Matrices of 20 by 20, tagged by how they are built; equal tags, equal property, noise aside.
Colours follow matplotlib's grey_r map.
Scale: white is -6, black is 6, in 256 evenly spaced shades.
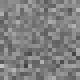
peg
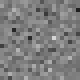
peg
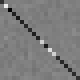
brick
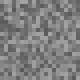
peg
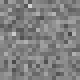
peg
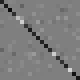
brick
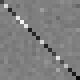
brick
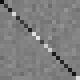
brick
